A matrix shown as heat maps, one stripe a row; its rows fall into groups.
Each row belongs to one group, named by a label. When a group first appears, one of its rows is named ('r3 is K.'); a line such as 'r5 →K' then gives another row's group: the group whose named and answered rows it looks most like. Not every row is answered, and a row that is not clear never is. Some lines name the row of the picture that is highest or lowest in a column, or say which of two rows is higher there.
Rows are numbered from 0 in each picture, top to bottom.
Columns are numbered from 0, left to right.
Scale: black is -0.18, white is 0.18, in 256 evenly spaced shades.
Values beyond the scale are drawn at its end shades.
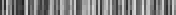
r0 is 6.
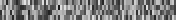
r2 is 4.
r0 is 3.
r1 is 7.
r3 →6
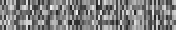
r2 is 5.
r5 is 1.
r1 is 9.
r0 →1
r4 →9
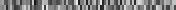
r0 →5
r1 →3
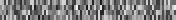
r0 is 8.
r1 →5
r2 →3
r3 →1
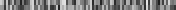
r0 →8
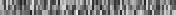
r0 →7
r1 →8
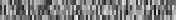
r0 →4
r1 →6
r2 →1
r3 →5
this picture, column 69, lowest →1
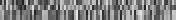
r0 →6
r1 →7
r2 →5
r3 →5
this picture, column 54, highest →0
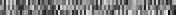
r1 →7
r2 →4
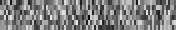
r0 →4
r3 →9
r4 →5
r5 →9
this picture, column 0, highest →2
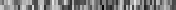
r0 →9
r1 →9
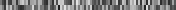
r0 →4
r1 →7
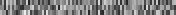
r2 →3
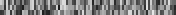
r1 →7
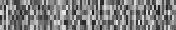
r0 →3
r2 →8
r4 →4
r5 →8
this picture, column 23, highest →0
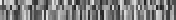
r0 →9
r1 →4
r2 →3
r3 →3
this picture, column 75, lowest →0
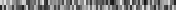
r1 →6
